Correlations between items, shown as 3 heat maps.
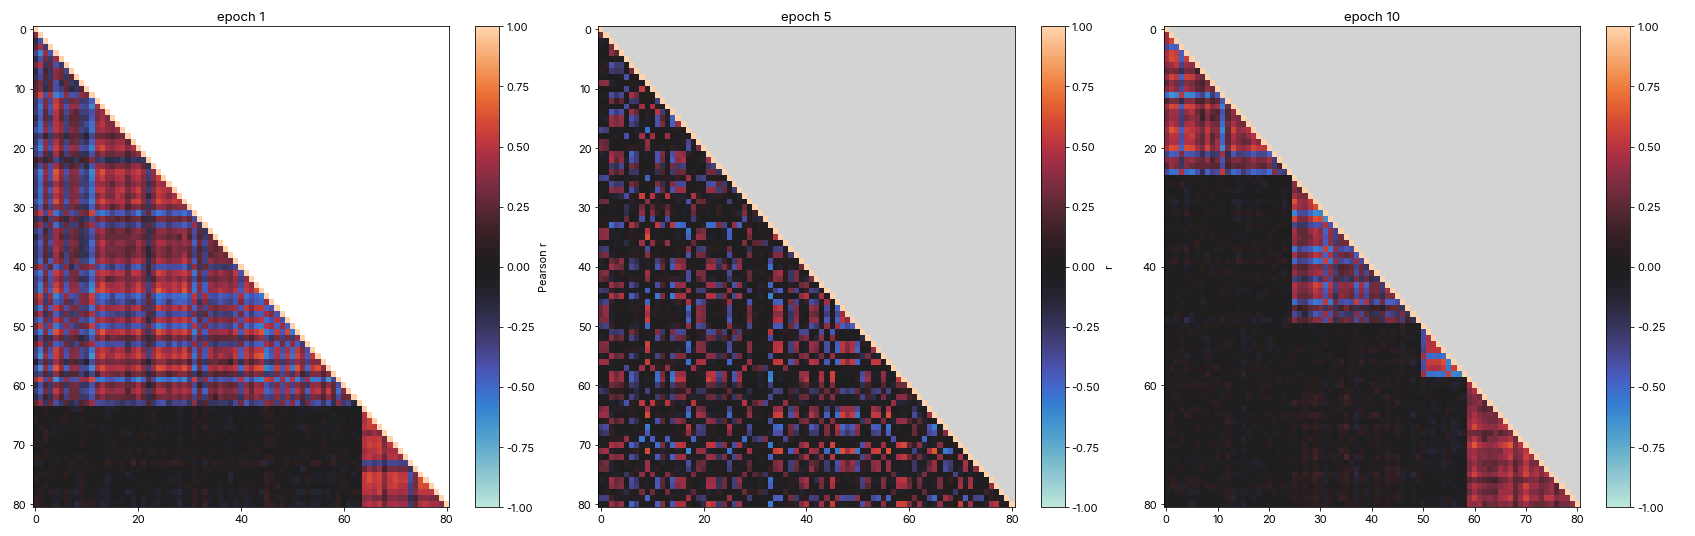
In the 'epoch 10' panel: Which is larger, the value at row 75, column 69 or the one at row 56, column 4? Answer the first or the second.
the first
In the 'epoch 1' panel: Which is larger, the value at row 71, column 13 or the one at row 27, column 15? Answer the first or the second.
the second
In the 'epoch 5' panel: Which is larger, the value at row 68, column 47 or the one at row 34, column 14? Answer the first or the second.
the second
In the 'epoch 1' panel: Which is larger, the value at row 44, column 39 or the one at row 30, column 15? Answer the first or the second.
the first
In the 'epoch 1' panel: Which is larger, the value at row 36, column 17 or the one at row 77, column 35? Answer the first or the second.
the first
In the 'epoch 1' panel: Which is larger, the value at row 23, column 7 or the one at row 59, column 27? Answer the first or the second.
the first
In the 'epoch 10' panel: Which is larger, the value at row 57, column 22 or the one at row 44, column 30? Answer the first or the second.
the second
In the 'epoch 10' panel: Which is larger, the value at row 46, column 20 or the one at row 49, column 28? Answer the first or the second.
the second
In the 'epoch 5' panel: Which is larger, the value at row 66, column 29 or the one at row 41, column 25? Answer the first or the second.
the first
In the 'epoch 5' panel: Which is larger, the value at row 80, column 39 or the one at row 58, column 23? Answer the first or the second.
the first
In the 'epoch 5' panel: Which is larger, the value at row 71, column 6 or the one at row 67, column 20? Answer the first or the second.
the first
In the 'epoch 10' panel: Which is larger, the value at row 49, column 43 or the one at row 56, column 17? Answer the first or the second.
the first
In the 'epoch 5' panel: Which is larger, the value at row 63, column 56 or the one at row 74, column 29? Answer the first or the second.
the second
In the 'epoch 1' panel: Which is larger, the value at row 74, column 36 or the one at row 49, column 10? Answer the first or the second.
the first
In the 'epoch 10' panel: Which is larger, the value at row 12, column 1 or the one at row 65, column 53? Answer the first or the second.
the first
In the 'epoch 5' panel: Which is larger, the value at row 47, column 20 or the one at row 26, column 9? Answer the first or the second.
the first
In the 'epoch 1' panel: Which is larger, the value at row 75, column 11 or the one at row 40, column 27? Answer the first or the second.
the first
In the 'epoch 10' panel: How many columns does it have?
81
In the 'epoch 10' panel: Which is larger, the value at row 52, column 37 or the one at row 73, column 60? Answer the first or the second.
the second
